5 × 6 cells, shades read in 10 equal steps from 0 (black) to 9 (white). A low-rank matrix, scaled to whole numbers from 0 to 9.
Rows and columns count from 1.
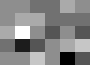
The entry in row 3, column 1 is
6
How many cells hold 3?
4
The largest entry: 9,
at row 3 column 2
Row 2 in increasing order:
4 4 4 5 6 6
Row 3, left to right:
6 9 5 3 5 3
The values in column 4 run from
3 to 5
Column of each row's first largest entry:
5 2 2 6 3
